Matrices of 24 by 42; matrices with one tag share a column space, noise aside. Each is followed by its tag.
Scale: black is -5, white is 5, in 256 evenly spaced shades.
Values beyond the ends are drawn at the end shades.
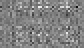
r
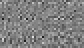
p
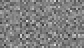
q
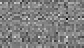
p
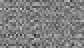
q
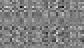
r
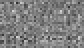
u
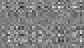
r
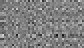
q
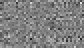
p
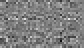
p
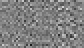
q
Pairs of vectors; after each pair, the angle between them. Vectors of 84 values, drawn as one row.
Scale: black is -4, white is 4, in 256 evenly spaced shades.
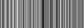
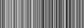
partly aligned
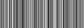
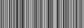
nearly parallel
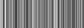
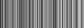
partly opposed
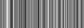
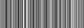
orthogonal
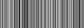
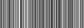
nearly opposite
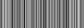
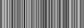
nearly parallel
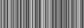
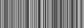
partly aligned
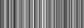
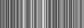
partly aligned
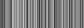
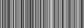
orthogonal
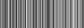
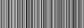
nearly opposite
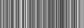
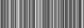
orthogonal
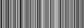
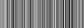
orthogonal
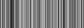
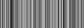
nearly parallel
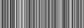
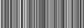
partly aligned
